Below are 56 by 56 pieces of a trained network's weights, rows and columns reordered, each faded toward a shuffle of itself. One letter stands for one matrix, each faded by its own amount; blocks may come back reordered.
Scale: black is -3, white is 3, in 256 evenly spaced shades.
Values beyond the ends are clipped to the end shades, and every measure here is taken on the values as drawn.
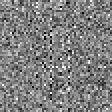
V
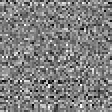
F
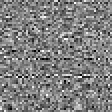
F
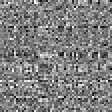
F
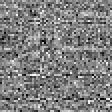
F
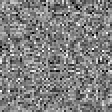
F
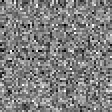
F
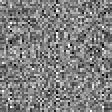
V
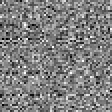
F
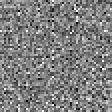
V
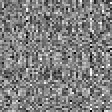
V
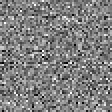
F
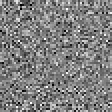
F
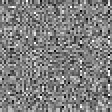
V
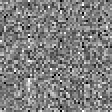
V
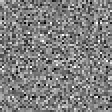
F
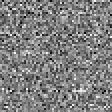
F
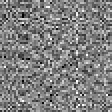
V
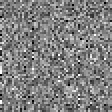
V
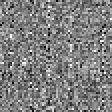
V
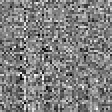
V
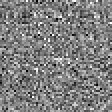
F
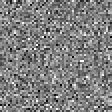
F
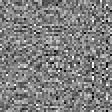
V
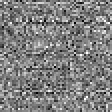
F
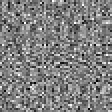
F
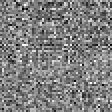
F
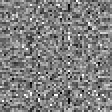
V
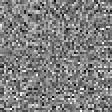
F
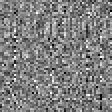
V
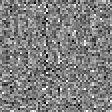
V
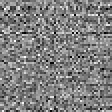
F
